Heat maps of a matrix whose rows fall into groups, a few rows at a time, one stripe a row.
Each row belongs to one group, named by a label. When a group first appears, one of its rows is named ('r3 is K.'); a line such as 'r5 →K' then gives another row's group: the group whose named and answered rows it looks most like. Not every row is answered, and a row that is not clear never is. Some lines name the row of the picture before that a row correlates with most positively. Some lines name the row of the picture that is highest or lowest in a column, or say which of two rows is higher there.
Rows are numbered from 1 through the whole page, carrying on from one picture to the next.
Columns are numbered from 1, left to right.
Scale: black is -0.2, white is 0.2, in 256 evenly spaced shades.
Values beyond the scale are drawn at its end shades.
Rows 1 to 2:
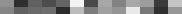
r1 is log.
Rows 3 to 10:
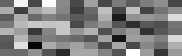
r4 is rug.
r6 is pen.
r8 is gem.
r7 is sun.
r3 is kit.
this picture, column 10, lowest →6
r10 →log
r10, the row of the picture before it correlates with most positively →2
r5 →gem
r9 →kit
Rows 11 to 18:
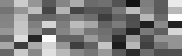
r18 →pen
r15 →gem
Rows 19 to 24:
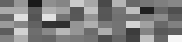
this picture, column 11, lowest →20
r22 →log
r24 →gem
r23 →pen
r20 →sun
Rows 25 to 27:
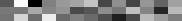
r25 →kit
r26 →rug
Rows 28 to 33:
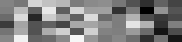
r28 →pen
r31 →log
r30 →sun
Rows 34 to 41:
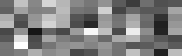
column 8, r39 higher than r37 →No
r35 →pen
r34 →pen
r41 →rug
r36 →rug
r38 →log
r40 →kit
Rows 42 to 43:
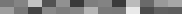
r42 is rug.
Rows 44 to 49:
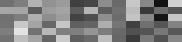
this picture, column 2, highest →48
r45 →sun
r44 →rug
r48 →kit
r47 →pen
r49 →pen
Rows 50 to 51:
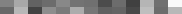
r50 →gem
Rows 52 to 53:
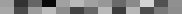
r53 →rug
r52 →log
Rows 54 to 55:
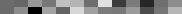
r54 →pen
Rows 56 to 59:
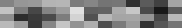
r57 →sun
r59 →sun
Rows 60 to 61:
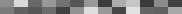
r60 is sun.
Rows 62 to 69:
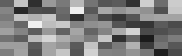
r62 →gem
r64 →gem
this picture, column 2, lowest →63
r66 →sun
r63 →log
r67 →pen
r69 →sun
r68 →sun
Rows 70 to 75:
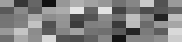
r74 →gem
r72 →rug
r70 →log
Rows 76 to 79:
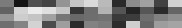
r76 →log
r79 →rug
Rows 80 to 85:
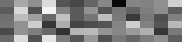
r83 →rug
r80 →gem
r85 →kit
